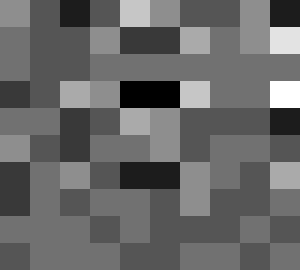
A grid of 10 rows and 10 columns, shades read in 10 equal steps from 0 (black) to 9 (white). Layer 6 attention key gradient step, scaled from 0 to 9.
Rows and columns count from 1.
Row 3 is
4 3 3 4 4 4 4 4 4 4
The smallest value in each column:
2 3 1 3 0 0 3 3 3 1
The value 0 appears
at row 4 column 5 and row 4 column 6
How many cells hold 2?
7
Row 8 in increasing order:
2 3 3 3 3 4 4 4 4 5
